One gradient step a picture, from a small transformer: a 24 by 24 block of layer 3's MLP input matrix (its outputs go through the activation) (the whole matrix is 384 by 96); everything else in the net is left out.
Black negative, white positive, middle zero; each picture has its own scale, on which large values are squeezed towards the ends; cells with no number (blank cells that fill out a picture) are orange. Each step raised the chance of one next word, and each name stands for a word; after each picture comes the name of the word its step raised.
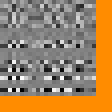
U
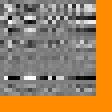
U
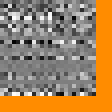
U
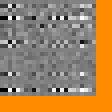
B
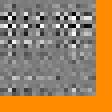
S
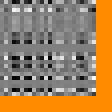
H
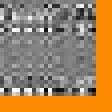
U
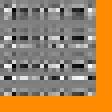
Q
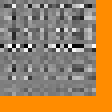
Q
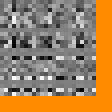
U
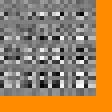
Q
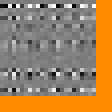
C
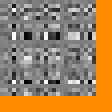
H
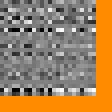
S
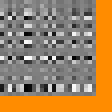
S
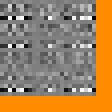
B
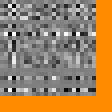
H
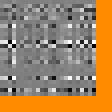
Q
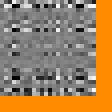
C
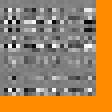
B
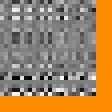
H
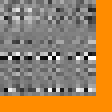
H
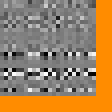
C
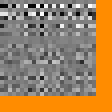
C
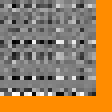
C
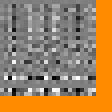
Q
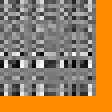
Q
